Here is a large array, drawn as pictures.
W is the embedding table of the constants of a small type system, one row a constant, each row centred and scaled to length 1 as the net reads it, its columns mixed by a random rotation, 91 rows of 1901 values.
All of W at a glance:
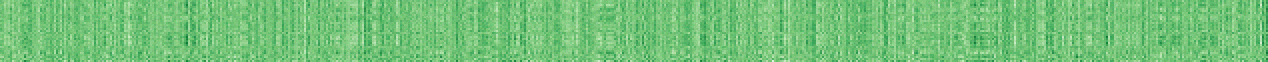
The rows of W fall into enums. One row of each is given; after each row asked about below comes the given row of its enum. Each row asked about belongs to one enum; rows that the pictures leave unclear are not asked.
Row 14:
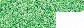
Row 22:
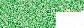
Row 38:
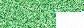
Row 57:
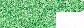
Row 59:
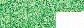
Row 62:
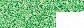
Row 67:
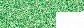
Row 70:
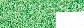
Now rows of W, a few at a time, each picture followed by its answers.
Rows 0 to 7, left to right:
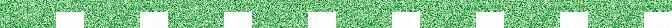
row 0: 59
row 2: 67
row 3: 38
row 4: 57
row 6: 62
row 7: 62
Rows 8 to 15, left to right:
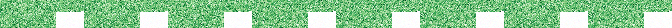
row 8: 14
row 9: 14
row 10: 62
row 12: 38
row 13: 38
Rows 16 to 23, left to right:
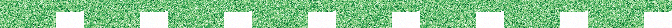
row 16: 62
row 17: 38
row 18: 67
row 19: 57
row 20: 62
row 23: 57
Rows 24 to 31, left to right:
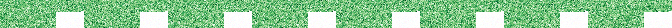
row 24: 67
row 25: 22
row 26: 38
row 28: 38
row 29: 70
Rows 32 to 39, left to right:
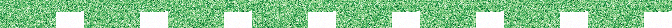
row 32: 67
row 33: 38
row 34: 57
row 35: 59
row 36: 62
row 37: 62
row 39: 62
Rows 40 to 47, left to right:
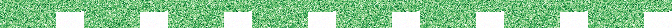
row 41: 57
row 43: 67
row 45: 38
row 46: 62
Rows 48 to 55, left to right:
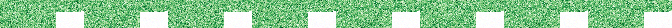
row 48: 70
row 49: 62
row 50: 22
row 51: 38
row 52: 57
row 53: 14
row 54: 57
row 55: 57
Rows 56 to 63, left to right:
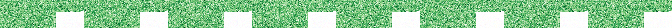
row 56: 62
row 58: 14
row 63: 62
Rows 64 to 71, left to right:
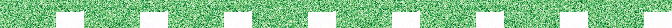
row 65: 57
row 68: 57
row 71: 22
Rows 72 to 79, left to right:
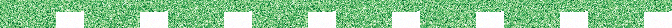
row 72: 22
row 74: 67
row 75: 62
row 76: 67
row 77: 38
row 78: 38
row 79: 67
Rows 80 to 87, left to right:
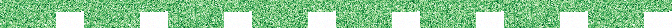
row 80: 38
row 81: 38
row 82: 59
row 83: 22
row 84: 70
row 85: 70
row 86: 59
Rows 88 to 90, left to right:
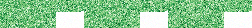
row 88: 67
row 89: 57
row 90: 14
